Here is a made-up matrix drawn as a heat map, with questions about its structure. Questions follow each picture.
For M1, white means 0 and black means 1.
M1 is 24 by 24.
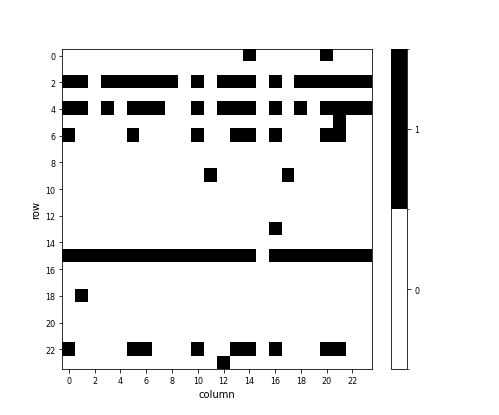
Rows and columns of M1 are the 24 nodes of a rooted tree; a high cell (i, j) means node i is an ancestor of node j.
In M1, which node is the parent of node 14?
0
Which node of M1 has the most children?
4
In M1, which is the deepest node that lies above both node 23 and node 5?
4
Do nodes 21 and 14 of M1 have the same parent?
no
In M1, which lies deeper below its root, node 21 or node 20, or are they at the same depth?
the same depth
